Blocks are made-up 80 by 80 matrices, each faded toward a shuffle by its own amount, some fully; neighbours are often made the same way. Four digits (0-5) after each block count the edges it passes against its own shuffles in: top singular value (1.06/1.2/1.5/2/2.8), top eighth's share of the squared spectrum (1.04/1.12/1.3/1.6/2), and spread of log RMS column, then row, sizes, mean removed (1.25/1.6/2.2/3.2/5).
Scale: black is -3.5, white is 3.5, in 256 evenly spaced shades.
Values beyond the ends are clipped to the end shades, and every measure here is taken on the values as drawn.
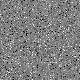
2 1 0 0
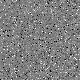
1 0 0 0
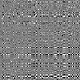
5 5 3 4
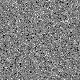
0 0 0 0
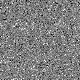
0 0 0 1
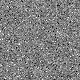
0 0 0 0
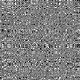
4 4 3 3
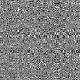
4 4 2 3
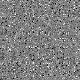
3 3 1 1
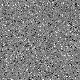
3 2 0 0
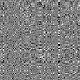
5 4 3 3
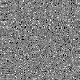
3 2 0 1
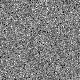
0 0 0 0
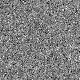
0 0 0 0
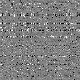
4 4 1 3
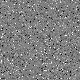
1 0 0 0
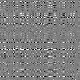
5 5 3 4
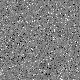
0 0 0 0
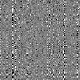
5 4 3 2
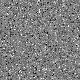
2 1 0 0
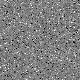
2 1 0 0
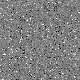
2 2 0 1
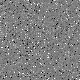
2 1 0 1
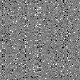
4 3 2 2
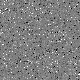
1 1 0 0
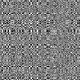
5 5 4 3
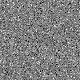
2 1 0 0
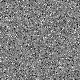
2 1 0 0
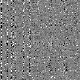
4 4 3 2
